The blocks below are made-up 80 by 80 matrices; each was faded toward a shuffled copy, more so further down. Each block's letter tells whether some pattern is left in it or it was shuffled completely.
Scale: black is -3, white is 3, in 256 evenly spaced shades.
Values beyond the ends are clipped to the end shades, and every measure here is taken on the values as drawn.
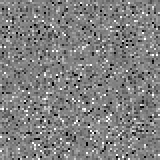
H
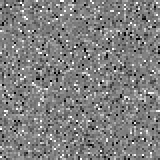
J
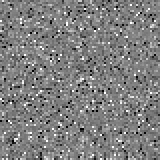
H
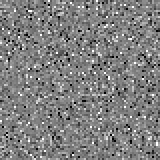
H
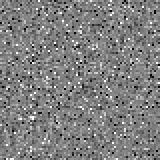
H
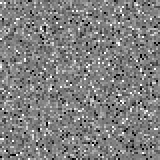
J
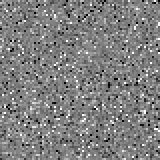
J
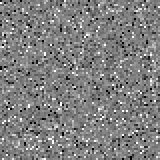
J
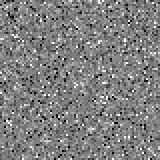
J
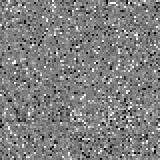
H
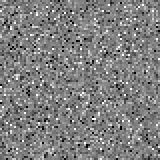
J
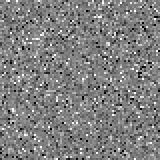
J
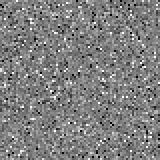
J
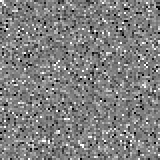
J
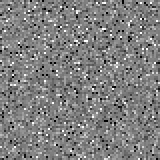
J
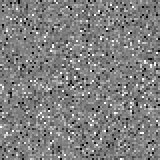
J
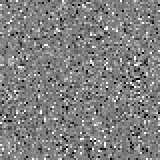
H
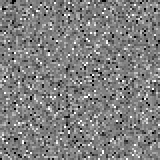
J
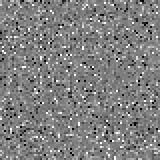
H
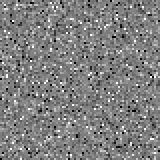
J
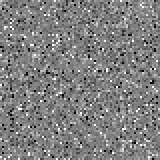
H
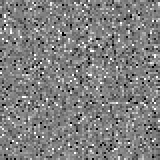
H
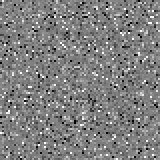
H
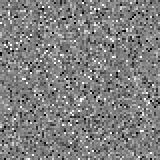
J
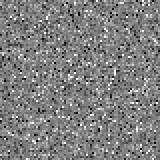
J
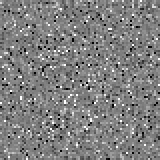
H
